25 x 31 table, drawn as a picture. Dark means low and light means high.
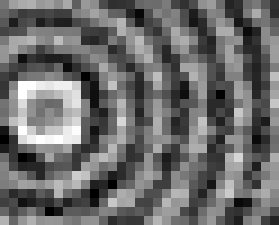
No single row or column stands out from its neighbours. In the middle left lies a patch that is higher than the rest. The ninth with the highest average is the middle left. Concentric rings centre on the middle left.
